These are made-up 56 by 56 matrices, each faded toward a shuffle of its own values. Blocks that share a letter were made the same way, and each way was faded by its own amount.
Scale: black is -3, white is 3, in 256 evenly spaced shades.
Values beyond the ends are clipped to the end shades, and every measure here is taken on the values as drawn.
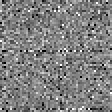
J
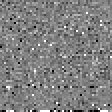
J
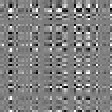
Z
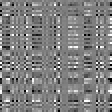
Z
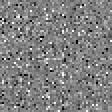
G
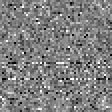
J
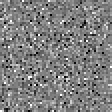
G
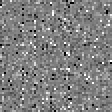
G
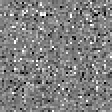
G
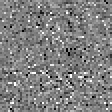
G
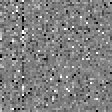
G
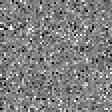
G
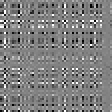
Z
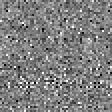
J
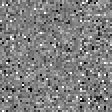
G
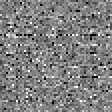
J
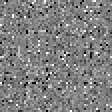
G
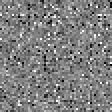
G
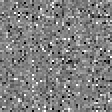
G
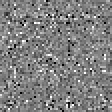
G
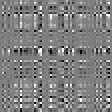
Z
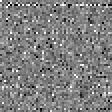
J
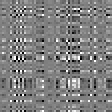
Z
